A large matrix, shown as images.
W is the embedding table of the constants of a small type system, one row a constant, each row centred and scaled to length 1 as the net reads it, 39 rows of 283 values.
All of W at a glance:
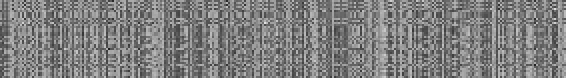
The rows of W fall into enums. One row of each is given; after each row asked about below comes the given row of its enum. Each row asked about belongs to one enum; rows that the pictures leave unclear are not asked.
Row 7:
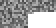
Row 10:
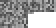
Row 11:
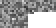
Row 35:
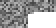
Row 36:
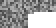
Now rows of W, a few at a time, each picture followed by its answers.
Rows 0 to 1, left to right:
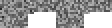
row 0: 11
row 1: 7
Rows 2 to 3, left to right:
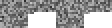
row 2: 11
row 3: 7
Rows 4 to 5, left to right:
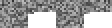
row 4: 11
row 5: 35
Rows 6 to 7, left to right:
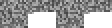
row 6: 7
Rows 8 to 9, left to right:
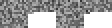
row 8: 7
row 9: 11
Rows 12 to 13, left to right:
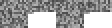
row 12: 7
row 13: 10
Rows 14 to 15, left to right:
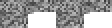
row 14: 35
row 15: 35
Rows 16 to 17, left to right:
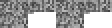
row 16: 10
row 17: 10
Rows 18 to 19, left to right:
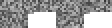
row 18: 36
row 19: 35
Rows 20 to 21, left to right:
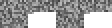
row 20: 7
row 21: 36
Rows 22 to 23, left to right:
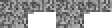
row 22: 10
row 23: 10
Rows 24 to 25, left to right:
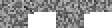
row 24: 11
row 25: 36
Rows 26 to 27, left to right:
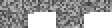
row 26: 36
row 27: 35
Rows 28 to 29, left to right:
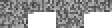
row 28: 10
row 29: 7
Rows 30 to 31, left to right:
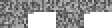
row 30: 10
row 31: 36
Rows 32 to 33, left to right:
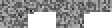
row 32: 11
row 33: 10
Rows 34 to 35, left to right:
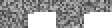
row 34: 36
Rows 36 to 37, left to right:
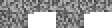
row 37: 36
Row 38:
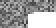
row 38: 35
